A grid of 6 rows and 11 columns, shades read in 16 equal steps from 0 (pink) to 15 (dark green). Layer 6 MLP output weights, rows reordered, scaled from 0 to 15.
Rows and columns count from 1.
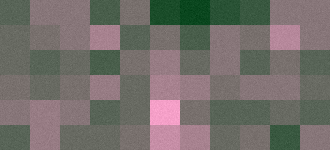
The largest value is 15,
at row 1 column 7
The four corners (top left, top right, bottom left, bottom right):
10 7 10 7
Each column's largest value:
10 10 9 11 10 14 15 13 12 12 10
